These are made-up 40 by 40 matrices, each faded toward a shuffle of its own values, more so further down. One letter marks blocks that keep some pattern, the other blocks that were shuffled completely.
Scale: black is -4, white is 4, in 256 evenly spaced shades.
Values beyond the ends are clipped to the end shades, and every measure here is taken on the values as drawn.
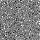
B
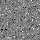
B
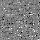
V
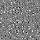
V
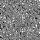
V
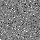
B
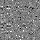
V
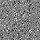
V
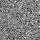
B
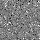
B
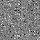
V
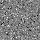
B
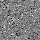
B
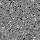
B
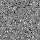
B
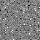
V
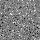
B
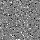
V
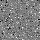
B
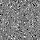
V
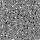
B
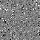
V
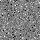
B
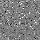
V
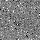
B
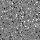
V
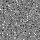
B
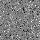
B
